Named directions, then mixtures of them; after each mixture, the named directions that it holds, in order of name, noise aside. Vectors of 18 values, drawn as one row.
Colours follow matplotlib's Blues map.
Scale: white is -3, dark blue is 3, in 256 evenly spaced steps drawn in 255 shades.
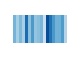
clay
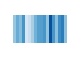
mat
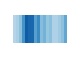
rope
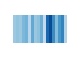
clay, mat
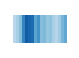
rope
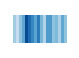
clay, rope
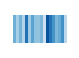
clay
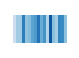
mat, rope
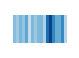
clay, mat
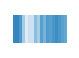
rope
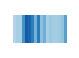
rope
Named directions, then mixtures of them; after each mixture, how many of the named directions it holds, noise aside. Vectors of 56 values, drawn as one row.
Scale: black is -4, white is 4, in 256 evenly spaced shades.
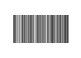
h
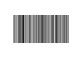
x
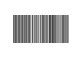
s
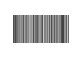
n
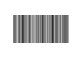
three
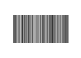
two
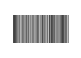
three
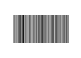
one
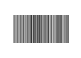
one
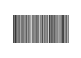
two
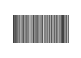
one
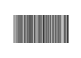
one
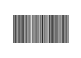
three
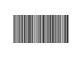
three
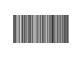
two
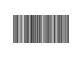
two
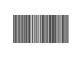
one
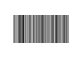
one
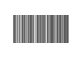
one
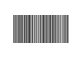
two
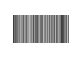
one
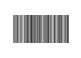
three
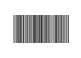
three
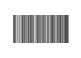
one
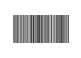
two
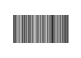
two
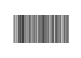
two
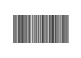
two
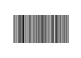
one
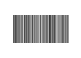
two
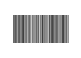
three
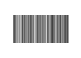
one
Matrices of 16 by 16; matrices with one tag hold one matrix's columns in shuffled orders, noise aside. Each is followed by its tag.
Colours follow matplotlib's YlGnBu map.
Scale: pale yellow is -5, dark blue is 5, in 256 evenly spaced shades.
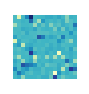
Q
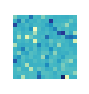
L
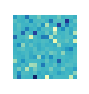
L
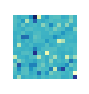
Q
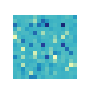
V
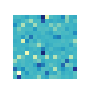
Q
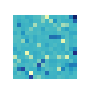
Q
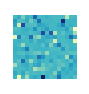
L
